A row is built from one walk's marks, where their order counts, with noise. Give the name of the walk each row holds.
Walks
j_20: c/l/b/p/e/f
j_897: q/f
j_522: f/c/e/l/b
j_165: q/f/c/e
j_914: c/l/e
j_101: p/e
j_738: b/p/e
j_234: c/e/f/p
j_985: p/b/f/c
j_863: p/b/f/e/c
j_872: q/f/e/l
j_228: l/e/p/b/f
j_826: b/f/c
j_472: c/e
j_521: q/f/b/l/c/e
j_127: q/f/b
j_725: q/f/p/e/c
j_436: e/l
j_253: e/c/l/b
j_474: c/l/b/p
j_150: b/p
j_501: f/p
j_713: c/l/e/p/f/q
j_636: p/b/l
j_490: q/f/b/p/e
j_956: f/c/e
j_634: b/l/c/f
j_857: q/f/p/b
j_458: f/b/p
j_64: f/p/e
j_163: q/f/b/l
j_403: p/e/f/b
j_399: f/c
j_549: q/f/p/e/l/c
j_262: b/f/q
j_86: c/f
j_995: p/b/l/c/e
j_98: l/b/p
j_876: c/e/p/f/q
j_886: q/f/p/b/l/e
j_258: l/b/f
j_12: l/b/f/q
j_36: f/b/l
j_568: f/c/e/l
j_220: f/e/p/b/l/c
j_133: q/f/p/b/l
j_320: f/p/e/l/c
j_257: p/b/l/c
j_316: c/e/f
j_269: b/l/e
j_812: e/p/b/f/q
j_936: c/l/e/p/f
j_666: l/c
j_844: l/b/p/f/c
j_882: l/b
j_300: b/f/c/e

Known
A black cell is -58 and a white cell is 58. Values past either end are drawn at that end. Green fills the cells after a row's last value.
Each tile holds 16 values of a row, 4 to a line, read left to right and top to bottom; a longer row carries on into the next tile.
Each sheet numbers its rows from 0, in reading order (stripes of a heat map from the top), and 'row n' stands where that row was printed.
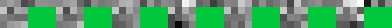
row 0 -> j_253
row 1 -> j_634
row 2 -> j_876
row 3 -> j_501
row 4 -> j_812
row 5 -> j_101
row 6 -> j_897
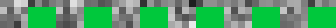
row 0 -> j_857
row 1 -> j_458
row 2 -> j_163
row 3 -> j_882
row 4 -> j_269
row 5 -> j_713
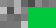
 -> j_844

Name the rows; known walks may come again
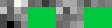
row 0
j_501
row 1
j_522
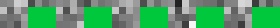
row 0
j_490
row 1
j_844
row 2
j_876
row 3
j_150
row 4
j_857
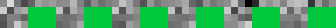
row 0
j_472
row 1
j_220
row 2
j_568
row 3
j_20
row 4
j_666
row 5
j_872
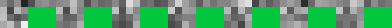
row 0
j_882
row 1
j_36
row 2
j_458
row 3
j_316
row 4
j_262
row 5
j_436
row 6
j_812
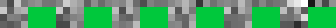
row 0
j_101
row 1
j_956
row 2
j_258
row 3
j_12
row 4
j_863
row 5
j_897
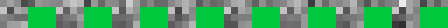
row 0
j_253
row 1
j_725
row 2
j_403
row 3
j_826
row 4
j_234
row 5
j_549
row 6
j_320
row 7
j_86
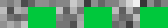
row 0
j_269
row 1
j_133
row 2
j_127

